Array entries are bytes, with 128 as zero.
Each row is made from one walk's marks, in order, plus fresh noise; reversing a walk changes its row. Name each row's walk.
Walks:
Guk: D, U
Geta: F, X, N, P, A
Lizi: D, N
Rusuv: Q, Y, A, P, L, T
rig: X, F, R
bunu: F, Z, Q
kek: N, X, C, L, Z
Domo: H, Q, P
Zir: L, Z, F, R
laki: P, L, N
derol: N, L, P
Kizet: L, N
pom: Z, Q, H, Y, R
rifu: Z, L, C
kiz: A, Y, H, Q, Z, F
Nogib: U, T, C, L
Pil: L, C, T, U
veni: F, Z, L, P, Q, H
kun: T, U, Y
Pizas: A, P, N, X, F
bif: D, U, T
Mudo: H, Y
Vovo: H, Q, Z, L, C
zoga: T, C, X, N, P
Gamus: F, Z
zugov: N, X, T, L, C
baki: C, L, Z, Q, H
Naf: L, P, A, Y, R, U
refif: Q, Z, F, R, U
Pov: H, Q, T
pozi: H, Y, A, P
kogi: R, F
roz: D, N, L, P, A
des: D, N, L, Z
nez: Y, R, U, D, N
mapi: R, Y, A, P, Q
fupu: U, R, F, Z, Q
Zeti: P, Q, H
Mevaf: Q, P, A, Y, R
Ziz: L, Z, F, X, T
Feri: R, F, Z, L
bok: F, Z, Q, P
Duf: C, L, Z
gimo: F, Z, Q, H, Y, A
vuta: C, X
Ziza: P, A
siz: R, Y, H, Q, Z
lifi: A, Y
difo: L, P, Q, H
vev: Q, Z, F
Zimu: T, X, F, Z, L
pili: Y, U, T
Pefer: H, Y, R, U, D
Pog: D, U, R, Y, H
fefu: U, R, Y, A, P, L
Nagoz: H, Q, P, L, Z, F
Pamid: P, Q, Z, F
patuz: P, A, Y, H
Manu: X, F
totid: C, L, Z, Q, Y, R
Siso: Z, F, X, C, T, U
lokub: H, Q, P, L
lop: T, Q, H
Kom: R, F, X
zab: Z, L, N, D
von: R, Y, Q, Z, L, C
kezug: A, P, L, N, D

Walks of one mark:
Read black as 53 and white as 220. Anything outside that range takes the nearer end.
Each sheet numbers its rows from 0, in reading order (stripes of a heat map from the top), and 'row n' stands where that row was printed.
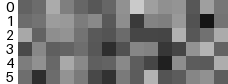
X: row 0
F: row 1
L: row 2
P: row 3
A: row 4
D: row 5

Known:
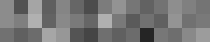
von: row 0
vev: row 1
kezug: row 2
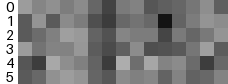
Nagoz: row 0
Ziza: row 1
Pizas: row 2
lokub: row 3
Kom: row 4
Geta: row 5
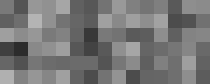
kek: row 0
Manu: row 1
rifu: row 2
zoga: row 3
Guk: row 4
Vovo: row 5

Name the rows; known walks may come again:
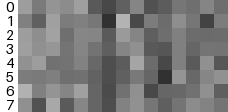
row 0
baki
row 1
Feri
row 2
gimo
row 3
kiz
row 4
pozi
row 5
Naf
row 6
Vovo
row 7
von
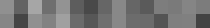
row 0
totid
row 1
Pov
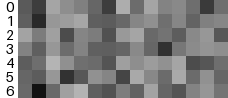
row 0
Kom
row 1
zugov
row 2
pom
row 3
Rusuv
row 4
Manu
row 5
pili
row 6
Lizi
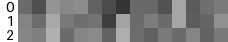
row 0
Pil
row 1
Ziz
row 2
bunu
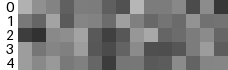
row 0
Mudo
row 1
refif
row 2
zoga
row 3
lokub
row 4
rifu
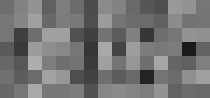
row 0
Pamid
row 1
bok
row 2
roz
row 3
kogi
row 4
Zimu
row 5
kezug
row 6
Siso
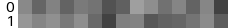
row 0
Pefer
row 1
Nagoz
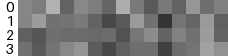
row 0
vev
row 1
patuz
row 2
Guk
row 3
laki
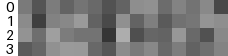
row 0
Pog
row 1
des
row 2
Zir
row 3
Geta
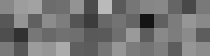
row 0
Gamus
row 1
Ziza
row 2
bif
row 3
kek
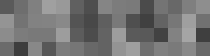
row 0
Pizas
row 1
difo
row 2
Domo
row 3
nez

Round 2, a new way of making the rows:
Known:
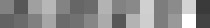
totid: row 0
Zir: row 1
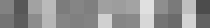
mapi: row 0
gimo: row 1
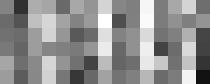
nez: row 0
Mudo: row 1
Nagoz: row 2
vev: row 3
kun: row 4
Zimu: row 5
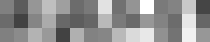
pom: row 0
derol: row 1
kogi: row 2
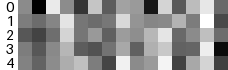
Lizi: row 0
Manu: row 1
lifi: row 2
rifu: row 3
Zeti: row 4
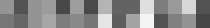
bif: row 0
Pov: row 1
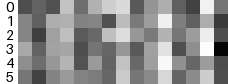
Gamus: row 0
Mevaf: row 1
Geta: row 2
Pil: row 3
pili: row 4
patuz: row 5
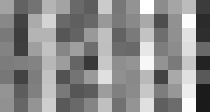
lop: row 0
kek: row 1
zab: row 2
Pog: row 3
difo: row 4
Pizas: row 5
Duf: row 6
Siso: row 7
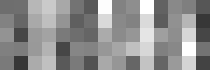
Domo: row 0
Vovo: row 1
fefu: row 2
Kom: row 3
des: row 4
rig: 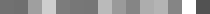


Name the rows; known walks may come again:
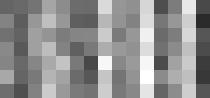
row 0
Pamid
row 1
baki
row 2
refif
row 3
von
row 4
Zeti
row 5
lop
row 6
kiz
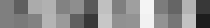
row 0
Mevaf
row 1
difo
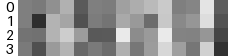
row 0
Feri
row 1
roz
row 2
lokub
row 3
Naf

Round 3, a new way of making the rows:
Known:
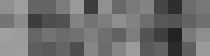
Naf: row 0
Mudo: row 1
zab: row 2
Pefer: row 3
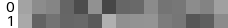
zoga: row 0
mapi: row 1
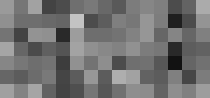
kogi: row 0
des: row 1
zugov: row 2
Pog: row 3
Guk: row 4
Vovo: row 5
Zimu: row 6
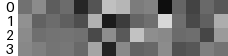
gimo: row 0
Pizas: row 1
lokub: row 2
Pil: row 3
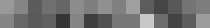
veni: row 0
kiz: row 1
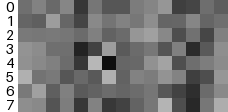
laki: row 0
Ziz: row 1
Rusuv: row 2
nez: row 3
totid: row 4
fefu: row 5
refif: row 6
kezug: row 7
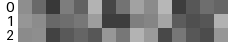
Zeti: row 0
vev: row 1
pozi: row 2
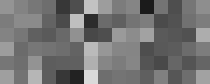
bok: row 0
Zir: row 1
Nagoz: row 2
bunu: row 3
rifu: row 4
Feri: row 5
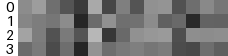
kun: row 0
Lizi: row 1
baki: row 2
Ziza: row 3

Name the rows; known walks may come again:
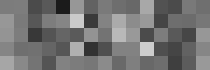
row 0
lifi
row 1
difo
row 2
pozi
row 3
Pamid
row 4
Gamus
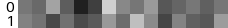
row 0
von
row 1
Domo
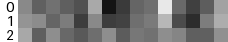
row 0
Pizas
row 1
kezug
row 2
Nogib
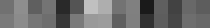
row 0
gimo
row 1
Geta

